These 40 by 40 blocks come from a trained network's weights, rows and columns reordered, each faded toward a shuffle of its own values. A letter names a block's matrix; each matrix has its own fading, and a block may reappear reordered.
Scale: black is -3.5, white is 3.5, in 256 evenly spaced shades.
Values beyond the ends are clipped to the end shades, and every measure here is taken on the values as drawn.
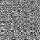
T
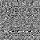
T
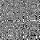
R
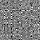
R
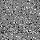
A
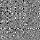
R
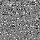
A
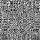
T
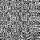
T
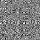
R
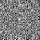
T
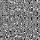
R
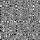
R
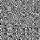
R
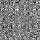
R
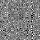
R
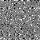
A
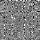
R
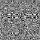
R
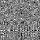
R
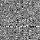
R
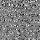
A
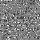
A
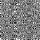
R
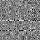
R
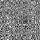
R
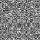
T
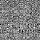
T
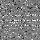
A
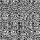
T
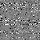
A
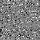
A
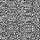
T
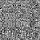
T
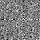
R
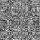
T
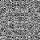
T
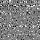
A
